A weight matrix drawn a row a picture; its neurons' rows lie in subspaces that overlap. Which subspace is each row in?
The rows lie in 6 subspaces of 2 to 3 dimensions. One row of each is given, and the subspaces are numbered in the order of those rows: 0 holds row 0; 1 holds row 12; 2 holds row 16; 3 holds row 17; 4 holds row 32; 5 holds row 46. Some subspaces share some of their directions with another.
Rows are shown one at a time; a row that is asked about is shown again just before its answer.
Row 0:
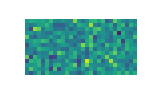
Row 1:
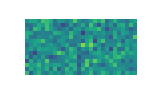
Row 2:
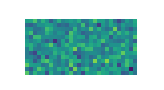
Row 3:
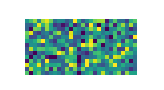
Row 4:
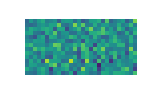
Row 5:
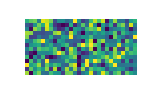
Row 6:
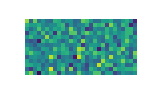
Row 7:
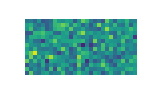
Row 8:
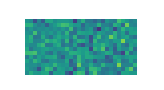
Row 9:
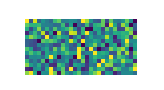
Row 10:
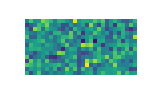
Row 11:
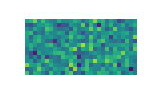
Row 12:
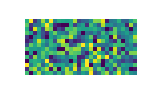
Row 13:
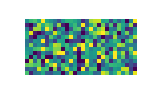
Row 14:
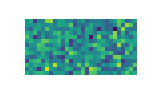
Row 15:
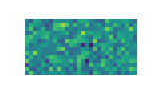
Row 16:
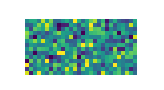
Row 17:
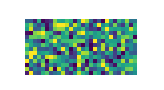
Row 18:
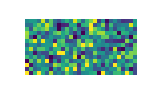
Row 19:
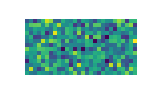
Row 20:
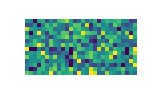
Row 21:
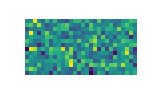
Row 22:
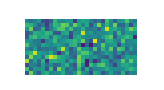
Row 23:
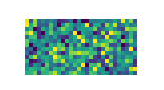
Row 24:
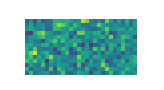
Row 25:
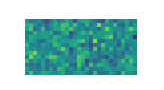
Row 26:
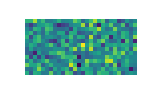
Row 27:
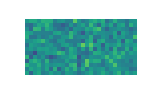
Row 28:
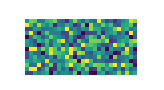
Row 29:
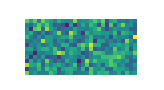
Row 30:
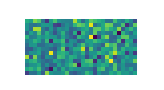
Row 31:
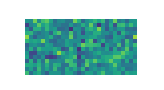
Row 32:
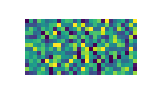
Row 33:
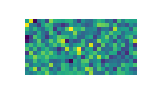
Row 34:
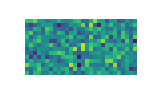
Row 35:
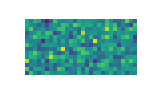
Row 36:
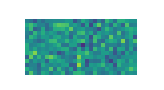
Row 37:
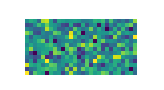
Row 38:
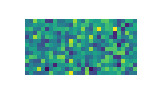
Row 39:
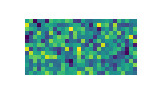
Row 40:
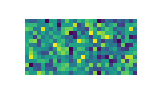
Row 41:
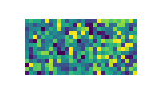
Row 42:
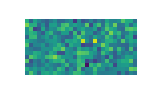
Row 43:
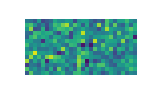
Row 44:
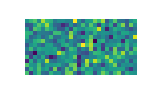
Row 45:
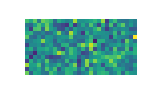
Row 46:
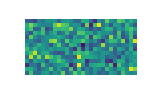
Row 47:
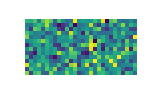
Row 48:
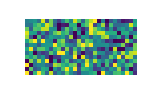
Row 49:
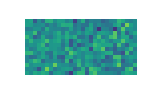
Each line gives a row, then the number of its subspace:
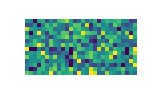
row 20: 1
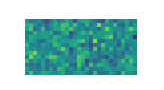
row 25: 2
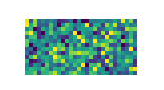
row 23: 3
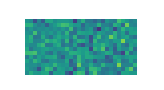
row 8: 5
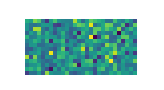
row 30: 0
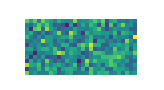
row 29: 4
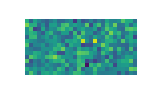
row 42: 3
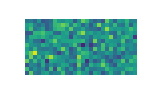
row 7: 3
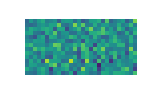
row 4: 4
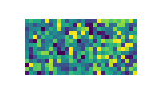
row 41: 2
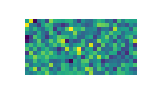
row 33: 1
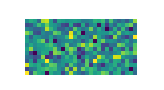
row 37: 0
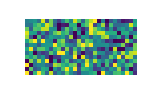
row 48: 2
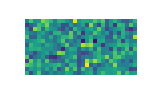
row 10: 3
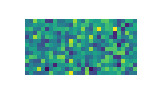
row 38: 5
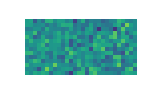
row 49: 5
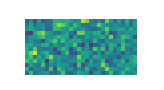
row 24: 3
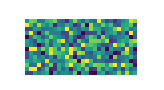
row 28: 1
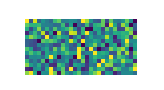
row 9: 4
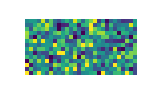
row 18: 2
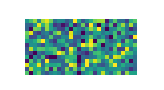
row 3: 1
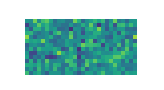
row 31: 1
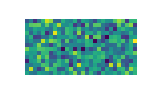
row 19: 5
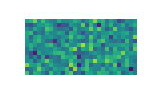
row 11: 0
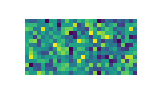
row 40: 2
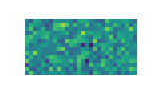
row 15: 1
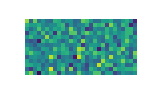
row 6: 4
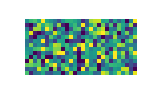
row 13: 4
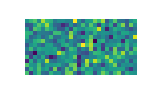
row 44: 5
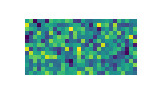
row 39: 1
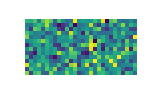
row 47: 4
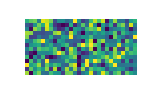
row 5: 3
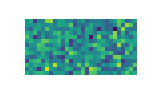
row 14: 5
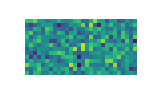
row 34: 5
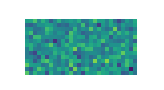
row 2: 0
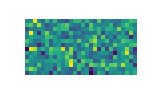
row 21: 1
